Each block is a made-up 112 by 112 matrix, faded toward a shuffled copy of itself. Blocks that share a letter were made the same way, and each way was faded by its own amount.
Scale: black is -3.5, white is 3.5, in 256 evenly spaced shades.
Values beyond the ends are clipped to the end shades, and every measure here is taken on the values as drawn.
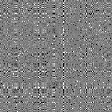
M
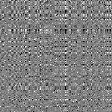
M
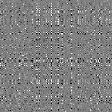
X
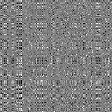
M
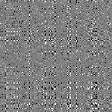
X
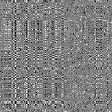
M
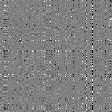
X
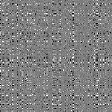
X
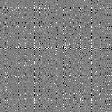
X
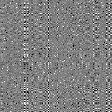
M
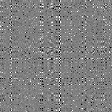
X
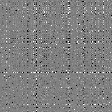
X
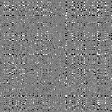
X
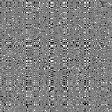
M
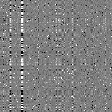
M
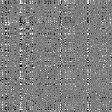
X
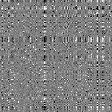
M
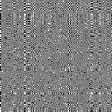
M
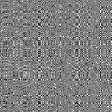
M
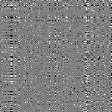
X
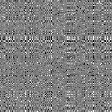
M
